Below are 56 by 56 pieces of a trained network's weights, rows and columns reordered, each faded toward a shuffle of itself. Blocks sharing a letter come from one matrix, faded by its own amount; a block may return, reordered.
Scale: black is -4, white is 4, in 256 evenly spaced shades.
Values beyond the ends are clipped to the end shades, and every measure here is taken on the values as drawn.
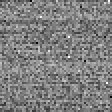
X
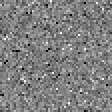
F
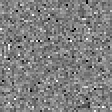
F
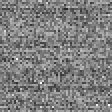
X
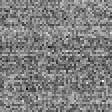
X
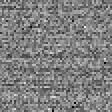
X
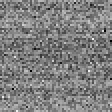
X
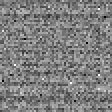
X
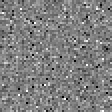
F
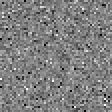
F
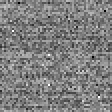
X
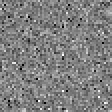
F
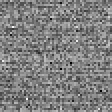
X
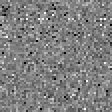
F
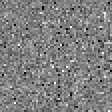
F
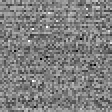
X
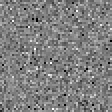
F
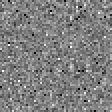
F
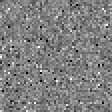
F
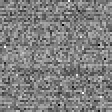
X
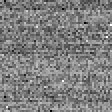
X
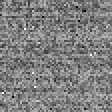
X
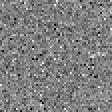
F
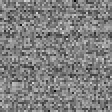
X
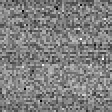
X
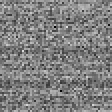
X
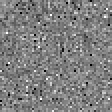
F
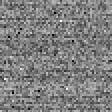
X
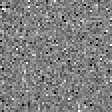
F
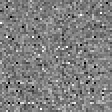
F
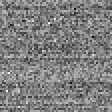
X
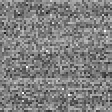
X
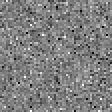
F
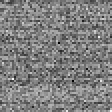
X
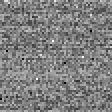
X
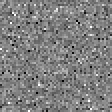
F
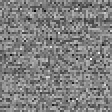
X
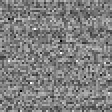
X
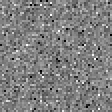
F
